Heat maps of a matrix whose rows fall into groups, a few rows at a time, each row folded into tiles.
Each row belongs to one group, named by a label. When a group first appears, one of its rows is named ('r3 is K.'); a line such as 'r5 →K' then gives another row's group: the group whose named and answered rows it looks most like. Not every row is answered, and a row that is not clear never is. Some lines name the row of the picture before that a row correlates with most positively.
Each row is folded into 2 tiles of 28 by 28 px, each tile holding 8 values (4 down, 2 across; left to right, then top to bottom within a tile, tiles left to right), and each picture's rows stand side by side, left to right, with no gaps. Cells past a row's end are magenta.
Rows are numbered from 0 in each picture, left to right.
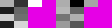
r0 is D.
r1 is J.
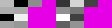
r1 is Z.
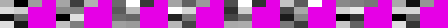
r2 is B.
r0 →J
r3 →J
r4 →B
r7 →J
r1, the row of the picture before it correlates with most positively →0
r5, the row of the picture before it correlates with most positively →0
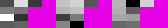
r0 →Z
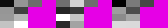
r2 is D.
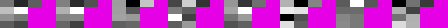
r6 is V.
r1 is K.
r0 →K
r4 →K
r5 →J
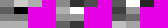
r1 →K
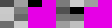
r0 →Z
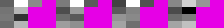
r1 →B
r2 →V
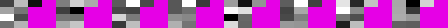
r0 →Z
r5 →B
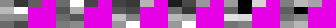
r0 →K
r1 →B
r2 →D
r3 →D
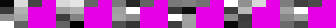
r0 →V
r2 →K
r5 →K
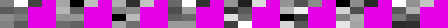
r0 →V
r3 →B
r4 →D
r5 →J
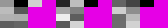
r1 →Z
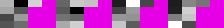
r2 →V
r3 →V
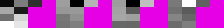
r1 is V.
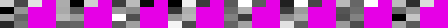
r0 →D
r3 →V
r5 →V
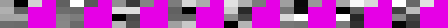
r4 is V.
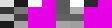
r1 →B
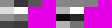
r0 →K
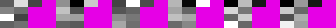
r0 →Z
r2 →V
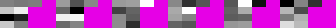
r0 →J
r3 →K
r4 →B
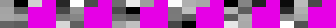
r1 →V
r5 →V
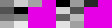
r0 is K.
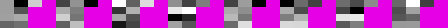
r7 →B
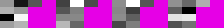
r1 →V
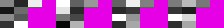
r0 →D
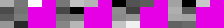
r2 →D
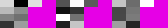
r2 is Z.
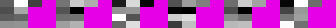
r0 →B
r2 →Z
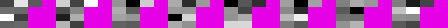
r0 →Z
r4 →D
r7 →K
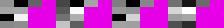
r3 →K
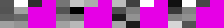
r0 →B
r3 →V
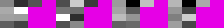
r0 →K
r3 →J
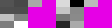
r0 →D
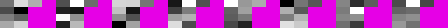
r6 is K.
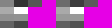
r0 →K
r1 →K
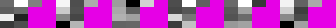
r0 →Z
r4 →B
